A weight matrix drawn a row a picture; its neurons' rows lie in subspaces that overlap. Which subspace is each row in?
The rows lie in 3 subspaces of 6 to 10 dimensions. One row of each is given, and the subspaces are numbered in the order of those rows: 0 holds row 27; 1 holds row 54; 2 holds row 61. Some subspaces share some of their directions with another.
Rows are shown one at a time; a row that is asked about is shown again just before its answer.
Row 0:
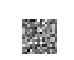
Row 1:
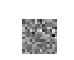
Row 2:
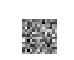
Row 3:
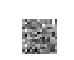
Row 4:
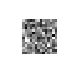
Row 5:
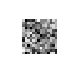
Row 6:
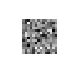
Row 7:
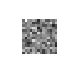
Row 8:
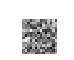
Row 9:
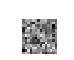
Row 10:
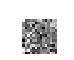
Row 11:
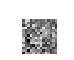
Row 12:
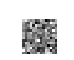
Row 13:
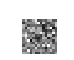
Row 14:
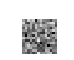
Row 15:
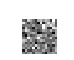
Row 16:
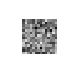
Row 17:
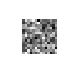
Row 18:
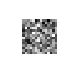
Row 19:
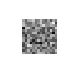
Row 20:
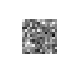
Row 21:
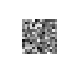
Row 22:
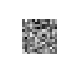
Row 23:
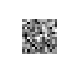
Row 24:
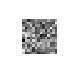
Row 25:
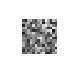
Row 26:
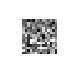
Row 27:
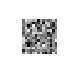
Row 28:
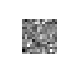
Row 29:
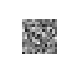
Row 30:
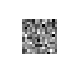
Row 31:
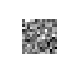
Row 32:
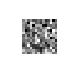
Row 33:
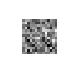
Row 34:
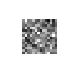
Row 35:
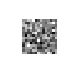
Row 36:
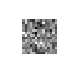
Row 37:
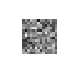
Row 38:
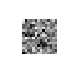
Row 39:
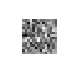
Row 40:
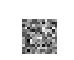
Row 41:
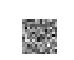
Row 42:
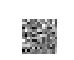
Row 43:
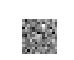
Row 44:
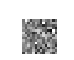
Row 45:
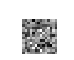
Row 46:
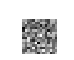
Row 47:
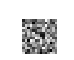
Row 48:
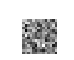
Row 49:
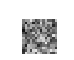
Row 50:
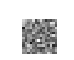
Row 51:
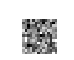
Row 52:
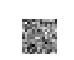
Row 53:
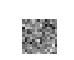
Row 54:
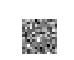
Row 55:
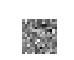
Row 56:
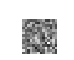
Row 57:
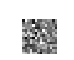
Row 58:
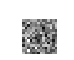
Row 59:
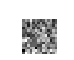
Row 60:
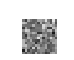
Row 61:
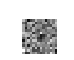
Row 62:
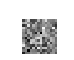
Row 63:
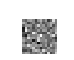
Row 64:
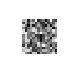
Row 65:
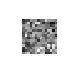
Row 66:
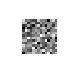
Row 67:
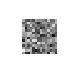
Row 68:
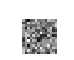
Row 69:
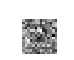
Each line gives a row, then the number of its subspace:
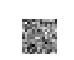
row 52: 0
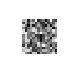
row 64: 0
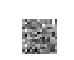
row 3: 0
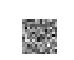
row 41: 2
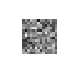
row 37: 0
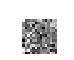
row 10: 2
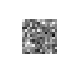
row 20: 0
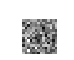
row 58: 2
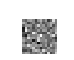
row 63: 1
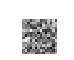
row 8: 0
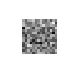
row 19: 1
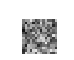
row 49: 0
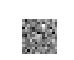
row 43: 2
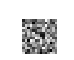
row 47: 1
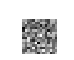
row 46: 1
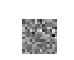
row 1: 1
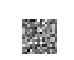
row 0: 0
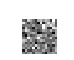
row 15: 0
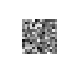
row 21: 1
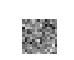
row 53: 2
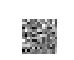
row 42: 0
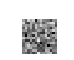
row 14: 1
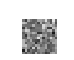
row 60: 0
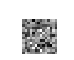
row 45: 1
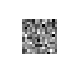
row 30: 0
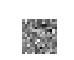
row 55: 1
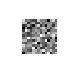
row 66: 1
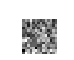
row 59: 0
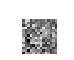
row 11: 0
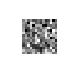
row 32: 0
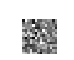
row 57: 1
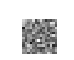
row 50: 1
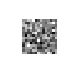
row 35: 1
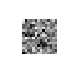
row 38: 1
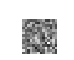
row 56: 2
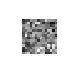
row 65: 2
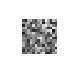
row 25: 2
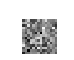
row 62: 0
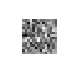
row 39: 0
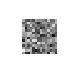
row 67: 1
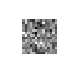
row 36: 1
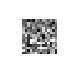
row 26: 2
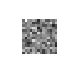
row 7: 0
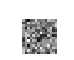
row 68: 2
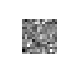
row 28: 0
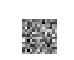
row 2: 0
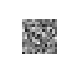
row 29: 1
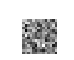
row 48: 1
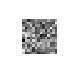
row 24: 1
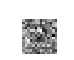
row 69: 0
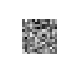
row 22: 1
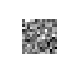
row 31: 2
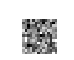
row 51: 0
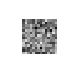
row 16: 1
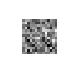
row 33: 0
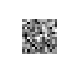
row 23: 0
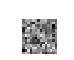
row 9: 0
